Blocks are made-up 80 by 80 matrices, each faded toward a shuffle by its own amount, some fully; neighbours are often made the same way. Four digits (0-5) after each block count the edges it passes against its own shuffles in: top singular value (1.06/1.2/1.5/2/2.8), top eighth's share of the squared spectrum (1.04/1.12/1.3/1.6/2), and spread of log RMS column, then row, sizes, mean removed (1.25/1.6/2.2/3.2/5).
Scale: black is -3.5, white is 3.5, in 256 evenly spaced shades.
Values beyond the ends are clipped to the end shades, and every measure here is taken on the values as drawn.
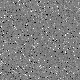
0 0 0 0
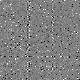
4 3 2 1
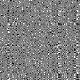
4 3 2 2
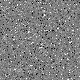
1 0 0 0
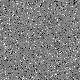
1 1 0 0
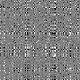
5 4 3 3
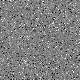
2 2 0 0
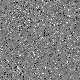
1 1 0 0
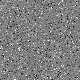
1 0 0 0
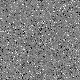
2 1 0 0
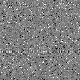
3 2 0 1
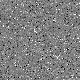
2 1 0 0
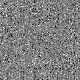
3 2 0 1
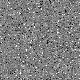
3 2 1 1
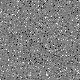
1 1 1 0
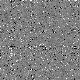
2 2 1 2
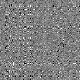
4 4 3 2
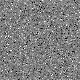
2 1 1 0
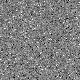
0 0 0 0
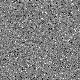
0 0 0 0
